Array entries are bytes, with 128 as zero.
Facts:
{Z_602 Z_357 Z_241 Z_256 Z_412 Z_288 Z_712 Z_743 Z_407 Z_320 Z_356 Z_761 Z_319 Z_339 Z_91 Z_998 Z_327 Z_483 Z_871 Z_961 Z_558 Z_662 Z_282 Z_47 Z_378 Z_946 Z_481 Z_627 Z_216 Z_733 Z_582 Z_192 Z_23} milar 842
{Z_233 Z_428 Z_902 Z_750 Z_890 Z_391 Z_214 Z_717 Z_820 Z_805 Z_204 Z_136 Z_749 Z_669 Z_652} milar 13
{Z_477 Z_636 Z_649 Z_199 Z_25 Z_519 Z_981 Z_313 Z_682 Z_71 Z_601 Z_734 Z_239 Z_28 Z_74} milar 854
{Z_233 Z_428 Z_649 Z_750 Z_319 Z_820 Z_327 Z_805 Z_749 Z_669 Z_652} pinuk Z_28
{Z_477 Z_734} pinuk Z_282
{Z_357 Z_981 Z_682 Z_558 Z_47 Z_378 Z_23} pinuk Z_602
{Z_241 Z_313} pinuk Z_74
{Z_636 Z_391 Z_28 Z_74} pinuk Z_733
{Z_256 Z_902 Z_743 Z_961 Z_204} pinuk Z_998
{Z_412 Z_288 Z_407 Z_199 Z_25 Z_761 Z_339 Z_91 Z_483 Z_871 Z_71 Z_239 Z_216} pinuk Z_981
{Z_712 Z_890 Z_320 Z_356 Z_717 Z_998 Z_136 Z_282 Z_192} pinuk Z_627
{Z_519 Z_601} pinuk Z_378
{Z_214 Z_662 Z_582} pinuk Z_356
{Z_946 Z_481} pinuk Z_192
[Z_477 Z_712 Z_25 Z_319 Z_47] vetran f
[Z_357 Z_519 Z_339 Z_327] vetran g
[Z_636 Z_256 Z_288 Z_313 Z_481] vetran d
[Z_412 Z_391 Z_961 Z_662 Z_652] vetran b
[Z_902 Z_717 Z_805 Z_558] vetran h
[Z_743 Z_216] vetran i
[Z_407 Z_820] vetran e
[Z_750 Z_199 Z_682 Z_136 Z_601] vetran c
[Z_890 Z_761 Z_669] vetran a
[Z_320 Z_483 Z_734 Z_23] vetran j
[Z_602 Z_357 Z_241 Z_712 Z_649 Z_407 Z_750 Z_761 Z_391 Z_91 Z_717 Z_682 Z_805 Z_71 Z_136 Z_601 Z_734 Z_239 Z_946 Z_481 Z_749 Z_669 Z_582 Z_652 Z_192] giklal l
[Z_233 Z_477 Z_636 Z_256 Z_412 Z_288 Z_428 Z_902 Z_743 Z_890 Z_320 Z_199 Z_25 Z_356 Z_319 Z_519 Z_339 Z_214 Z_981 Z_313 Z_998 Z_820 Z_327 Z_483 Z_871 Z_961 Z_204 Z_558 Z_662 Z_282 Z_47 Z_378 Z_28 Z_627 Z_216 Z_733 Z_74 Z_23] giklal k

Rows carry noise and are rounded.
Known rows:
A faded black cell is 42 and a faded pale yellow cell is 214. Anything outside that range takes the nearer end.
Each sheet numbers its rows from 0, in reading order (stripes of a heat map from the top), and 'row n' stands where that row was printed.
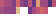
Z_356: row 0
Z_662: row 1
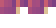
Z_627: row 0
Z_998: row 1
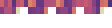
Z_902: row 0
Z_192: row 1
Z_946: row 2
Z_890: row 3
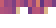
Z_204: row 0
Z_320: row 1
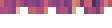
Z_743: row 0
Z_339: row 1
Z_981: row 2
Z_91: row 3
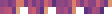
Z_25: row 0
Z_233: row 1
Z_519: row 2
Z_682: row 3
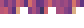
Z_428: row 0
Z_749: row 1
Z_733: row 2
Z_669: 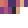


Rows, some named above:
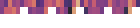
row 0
Z_412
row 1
Z_602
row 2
Z_669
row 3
Z_391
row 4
Z_28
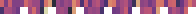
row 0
Z_652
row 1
Z_820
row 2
Z_28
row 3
Z_750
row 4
Z_136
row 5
Z_25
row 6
Z_91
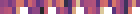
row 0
Z_25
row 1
Z_649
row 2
Z_761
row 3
Z_558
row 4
Z_805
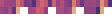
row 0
Z_477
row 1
Z_199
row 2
Z_378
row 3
Z_74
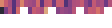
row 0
Z_734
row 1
Z_23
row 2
Z_357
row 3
Z_288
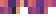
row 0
Z_669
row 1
Z_241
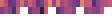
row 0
Z_749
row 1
Z_649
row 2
Z_481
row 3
Z_357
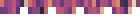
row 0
Z_136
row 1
Z_649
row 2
Z_327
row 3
Z_320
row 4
Z_407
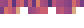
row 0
Z_483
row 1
Z_256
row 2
Z_47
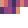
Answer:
Z_717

